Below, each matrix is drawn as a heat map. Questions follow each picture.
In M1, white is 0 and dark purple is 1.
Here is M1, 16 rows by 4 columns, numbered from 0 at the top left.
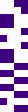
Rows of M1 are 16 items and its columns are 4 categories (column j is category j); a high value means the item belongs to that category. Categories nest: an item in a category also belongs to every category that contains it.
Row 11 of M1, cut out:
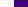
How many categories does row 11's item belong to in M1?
2
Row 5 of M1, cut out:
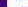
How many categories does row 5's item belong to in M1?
1
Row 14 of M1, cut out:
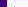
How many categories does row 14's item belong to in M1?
1
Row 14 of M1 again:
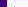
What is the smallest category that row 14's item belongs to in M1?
0
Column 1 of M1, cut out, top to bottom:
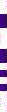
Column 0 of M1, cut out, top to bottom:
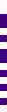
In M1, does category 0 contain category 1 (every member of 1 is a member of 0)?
yes
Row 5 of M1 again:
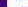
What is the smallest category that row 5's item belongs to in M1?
0
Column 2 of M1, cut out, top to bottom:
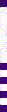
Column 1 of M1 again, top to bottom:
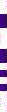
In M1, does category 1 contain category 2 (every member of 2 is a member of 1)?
no
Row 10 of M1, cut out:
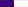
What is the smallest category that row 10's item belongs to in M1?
1
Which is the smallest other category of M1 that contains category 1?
0
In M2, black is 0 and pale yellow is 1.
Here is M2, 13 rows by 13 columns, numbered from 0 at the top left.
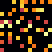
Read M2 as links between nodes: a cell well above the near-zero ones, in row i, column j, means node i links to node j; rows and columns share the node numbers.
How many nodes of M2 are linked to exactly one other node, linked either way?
1
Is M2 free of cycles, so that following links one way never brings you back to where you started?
no
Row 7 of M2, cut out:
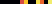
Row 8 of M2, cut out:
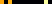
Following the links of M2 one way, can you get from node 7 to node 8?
yes
